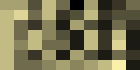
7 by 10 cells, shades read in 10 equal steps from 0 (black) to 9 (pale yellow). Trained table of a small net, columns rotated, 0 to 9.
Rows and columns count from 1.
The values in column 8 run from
1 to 7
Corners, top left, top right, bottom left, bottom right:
6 4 7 1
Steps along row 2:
up down up down up up down up same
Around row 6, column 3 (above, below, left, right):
7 4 4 6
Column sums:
48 35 29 39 21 22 39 16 37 14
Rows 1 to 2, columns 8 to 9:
1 2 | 2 3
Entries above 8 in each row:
0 0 0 0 0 0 1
